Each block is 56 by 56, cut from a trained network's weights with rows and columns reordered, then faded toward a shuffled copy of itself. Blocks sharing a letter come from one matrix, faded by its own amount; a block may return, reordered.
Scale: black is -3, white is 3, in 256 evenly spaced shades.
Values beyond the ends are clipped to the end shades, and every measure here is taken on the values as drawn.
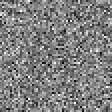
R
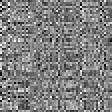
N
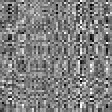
N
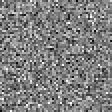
R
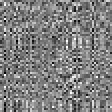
N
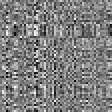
N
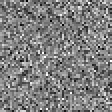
R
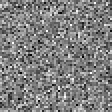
R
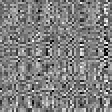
N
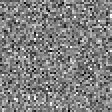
R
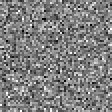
R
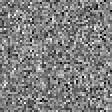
R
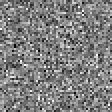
R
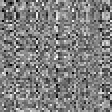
N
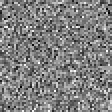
R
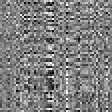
N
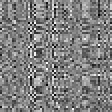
N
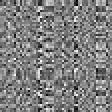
N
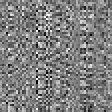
N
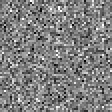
R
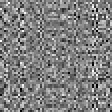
N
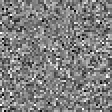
R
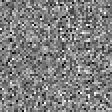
R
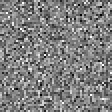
R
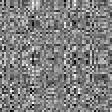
N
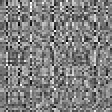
N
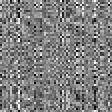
N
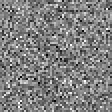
R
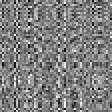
N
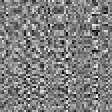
N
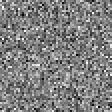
R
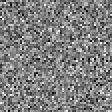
R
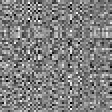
N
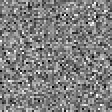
R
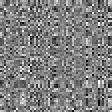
N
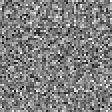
R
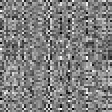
N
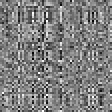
N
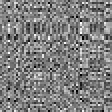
N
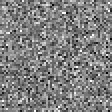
R
